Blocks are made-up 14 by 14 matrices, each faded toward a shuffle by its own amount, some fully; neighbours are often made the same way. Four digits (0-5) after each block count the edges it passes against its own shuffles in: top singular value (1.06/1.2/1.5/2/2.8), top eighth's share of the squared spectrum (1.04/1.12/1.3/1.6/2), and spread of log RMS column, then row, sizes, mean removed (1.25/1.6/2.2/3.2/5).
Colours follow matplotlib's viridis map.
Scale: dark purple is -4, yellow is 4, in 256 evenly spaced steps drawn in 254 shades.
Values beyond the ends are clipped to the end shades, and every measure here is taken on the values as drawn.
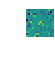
0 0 0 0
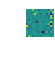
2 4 1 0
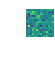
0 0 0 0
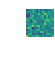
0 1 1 0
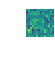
2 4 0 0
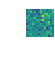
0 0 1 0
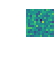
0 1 0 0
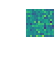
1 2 0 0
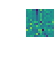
2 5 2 0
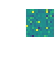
2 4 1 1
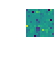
1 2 0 1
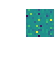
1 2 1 0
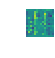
3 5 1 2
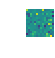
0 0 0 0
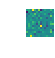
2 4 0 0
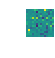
2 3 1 0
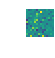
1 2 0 0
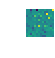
0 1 0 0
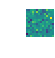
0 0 0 0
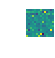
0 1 0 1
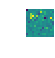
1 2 0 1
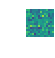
2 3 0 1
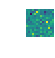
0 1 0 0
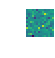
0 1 0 0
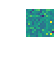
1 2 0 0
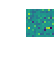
2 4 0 1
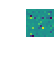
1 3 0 0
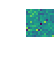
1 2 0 0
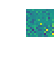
2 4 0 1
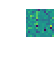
2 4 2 0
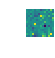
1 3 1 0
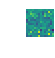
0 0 0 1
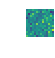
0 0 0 0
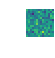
1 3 0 0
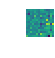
2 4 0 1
